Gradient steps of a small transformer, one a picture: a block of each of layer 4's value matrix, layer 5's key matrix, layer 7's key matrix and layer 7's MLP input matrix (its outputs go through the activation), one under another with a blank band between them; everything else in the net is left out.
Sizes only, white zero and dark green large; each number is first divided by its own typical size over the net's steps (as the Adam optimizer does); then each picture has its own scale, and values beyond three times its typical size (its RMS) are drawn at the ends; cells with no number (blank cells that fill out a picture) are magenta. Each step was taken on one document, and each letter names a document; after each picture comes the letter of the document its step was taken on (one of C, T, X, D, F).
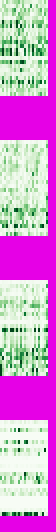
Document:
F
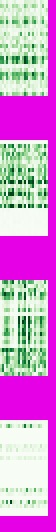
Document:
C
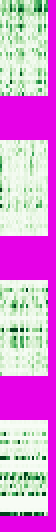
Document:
F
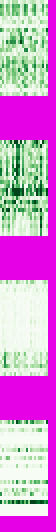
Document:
C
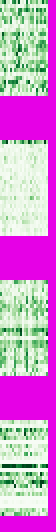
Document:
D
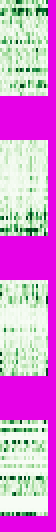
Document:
F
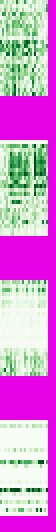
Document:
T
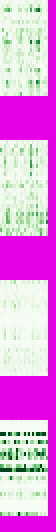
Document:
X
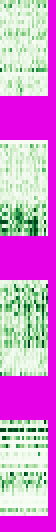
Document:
D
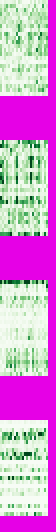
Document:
X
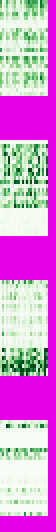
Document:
C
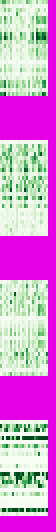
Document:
D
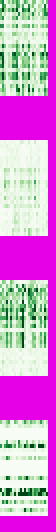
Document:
C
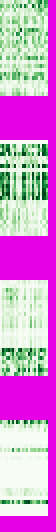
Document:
C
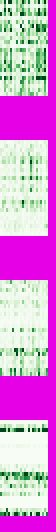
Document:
F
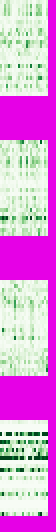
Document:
X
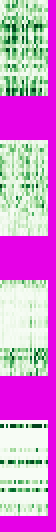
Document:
T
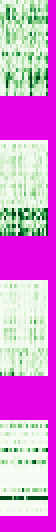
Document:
T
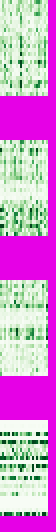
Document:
X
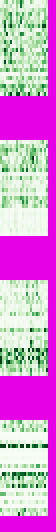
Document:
D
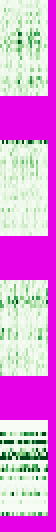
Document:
X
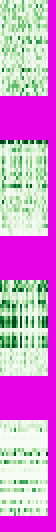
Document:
T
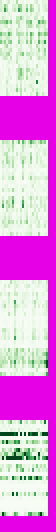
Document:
X
